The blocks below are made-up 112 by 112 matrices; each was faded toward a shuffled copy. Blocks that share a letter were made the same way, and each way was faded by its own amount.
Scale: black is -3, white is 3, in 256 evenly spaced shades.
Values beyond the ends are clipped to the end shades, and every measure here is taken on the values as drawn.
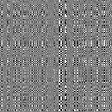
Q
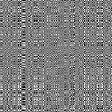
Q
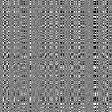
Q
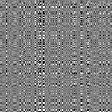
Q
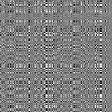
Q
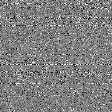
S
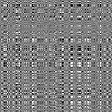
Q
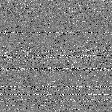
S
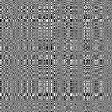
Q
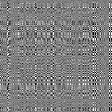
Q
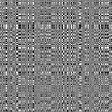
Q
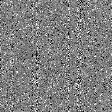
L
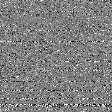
S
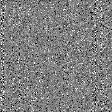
L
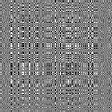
Q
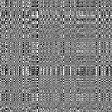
Q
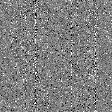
L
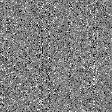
L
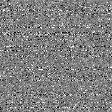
S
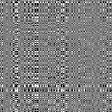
Q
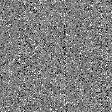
L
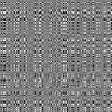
Q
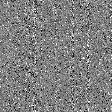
L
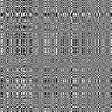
Q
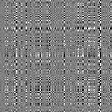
Q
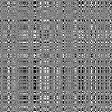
Q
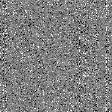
L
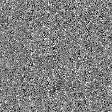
L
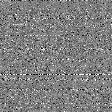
S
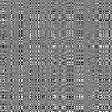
Q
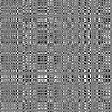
Q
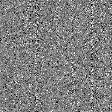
L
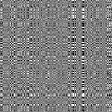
Q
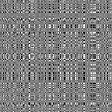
Q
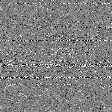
S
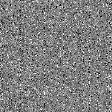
L
